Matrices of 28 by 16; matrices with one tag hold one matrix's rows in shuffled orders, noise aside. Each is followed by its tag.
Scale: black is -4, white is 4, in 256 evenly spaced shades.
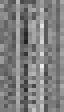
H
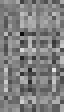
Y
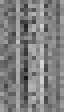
H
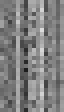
H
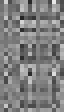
Y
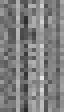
H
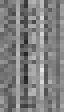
H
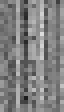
H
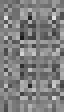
Y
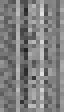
H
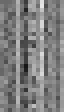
H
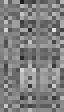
Y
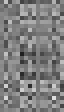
Y
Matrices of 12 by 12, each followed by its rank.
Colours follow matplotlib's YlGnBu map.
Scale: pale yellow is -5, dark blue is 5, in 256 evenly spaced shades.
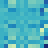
two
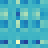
one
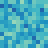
full rank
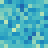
full rank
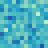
full rank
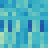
two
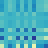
one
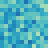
full rank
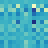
two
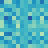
two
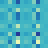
one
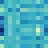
two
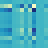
one
